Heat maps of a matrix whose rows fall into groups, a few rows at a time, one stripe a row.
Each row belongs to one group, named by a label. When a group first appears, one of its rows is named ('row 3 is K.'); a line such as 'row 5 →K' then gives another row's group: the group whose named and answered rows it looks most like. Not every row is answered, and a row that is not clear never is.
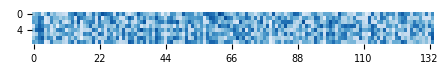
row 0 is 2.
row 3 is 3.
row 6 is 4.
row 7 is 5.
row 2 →5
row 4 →4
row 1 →5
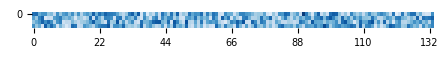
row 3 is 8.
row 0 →5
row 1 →3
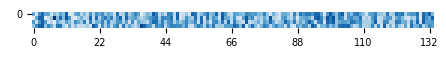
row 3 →4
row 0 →3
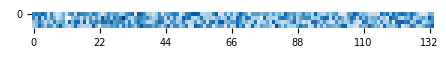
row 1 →8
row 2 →2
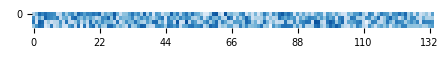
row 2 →3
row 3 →5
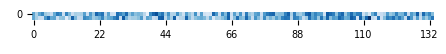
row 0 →3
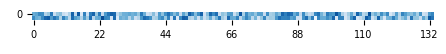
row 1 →8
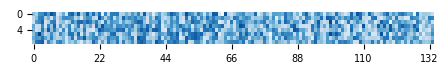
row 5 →5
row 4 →2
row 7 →4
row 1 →3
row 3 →2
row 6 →5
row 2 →5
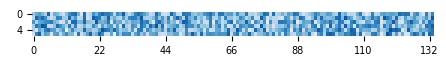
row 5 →3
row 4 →8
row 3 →4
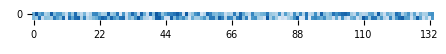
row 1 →2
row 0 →4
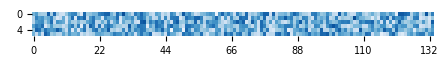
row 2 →4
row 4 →4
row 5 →8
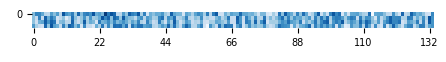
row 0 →5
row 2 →8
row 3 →8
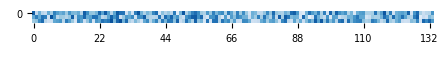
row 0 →2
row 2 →3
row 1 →5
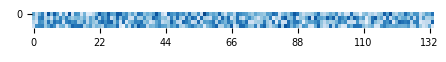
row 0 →2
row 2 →2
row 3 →5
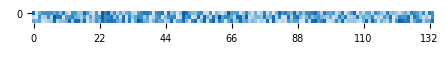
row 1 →2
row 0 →8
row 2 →2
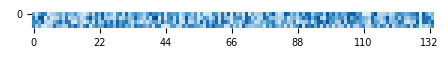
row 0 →3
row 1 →3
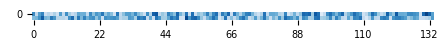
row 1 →5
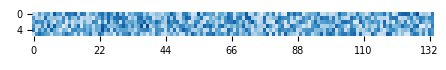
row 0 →2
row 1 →8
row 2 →4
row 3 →2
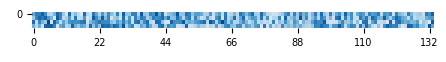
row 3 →8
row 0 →4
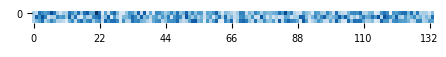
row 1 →4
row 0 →5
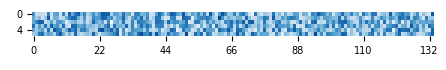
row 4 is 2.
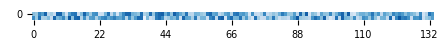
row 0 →4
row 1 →2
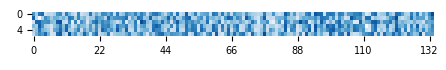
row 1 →8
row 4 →3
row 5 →4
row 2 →4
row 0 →3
